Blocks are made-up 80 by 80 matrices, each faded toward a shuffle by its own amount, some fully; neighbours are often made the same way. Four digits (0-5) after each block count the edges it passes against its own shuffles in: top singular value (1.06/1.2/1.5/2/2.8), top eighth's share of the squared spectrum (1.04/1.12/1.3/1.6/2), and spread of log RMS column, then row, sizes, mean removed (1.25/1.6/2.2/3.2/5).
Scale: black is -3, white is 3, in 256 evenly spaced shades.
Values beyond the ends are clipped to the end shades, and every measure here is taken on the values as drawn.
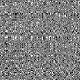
4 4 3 2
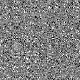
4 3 1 2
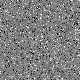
0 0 0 0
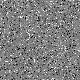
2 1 0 0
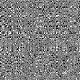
5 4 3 3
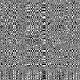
5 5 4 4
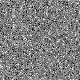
3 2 0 0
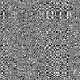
5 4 3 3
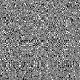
4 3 2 2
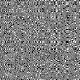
5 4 3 3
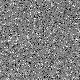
0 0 0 0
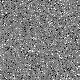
0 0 0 0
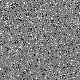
1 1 0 0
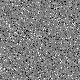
0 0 0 0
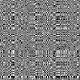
5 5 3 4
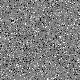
2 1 0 0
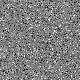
2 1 0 0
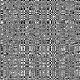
5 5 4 3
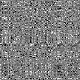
4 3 2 3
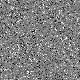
2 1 0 0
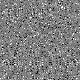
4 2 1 1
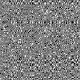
4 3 2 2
